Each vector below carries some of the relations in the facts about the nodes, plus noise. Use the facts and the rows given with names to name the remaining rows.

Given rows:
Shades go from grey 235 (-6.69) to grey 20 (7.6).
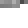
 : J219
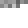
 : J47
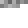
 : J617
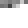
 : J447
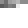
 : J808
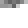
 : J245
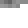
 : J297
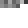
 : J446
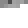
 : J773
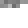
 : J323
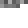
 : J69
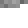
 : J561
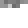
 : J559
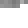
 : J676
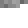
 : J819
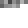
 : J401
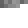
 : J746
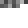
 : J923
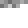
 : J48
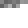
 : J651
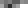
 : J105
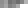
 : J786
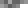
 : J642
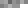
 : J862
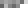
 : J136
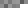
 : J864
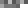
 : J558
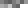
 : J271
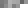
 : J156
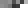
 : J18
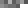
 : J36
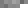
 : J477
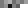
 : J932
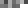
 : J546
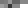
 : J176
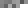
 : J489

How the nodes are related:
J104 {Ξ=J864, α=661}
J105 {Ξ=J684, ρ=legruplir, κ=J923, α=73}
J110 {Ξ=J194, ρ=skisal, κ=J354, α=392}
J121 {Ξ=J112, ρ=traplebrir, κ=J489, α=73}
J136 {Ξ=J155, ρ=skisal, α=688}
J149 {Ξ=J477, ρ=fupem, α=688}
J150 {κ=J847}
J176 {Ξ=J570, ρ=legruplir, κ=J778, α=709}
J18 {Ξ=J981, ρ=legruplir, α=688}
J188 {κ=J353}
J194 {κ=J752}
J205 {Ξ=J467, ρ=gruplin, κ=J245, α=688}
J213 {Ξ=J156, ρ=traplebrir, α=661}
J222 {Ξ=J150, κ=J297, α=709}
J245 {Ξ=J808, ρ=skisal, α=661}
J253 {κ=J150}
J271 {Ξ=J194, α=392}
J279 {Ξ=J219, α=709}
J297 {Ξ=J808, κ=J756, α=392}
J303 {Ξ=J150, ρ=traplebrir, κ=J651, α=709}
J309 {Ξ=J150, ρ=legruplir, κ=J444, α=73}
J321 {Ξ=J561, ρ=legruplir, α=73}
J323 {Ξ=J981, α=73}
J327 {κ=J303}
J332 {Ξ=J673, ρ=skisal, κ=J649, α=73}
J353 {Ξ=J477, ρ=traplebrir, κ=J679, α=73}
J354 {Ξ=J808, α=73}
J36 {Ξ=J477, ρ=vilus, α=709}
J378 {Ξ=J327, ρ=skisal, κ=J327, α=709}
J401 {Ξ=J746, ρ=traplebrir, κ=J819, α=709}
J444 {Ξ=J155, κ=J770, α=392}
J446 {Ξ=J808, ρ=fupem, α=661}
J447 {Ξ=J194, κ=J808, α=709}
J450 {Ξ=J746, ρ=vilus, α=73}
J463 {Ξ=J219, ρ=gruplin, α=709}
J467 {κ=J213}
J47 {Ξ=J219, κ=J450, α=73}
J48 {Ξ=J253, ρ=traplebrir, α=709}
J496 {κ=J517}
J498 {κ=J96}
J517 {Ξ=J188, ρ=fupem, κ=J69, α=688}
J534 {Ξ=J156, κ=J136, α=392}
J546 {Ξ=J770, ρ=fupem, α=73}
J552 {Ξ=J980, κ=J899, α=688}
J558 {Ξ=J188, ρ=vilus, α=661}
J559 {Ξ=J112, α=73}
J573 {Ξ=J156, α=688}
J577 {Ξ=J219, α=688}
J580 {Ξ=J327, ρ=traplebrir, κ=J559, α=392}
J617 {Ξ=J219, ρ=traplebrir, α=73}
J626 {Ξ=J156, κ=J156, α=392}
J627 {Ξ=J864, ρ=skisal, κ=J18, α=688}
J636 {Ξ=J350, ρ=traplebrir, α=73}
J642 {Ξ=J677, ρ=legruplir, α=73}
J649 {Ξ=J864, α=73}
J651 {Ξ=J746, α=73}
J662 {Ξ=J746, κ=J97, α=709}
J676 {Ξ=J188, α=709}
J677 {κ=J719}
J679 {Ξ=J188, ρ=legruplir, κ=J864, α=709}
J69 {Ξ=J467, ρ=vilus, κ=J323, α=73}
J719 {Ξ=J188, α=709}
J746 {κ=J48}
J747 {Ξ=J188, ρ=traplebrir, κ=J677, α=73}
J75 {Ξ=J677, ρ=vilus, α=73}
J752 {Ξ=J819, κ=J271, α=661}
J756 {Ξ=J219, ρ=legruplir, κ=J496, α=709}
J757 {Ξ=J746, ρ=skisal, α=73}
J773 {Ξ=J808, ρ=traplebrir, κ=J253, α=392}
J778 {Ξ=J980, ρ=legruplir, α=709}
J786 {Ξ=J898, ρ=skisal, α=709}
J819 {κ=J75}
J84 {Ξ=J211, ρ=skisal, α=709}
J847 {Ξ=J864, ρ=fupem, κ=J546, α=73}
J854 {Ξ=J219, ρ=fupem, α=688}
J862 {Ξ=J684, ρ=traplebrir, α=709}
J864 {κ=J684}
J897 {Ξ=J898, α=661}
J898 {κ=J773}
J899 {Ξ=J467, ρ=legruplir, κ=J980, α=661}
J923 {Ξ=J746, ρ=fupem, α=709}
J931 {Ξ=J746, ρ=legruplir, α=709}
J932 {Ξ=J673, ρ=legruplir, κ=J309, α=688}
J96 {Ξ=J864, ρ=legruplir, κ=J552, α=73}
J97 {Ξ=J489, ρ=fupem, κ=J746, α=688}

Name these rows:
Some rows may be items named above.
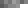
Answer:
J746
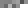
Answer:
J684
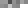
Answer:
J353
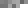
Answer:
J980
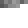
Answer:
J746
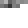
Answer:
J205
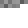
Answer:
J864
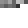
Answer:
J517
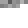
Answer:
J303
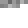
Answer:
J636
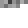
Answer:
J121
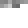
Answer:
J719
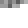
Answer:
J332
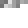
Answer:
J354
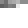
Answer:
J808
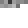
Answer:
J580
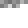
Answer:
J213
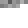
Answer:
J303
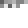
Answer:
J110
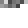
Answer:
J627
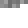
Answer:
J222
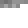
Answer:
J444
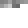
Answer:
J719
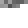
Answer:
J756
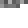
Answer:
J69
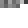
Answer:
J847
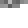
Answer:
J309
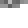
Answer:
J309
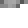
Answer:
J677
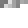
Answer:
J354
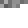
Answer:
J188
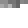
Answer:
J752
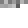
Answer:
J747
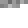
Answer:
J636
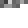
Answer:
J450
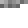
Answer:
J577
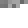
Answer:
J980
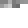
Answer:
J719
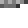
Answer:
J854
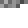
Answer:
J194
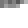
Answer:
J757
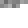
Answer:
J649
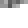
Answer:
J378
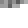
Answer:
J332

